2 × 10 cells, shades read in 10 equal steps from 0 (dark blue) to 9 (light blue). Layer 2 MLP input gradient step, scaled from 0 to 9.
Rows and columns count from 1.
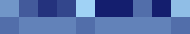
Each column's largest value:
6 5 5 5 9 5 5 5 5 8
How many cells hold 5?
7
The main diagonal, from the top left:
6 5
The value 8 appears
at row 1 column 10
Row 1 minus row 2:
2 -2 -4 -3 5 -5 -5 -1 -5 4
